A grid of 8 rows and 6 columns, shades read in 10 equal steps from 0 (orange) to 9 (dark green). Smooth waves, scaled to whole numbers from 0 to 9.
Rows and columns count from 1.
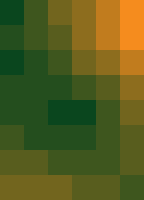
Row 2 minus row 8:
3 2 1 -2 -4 -7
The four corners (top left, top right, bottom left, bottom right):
9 0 5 7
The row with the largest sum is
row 5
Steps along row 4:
same same down down down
